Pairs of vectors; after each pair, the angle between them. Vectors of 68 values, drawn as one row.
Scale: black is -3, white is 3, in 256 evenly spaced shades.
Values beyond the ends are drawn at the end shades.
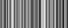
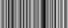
nearly opposite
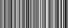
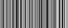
nearly opposite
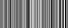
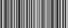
partly aligned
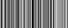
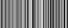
partly aligned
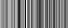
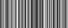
partly aligned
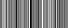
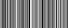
nearly opposite
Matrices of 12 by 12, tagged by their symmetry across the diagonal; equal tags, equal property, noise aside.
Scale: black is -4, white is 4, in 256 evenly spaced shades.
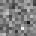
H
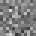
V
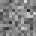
V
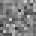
H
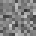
H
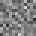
H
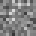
V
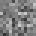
H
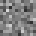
H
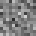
H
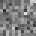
V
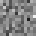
V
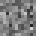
V
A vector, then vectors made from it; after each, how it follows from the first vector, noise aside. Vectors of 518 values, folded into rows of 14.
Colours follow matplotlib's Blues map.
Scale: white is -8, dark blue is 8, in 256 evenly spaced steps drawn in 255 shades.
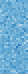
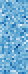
scaled up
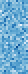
scaled up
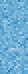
wrapped around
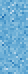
wrapped around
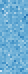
wrapped around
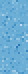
partly zeroed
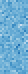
copied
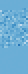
partly zeroed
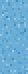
partly zeroed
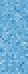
wrapped around
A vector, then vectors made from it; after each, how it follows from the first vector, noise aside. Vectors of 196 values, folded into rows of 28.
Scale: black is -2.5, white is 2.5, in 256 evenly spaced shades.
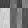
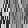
sign-scrambled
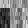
negated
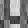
wrapped around
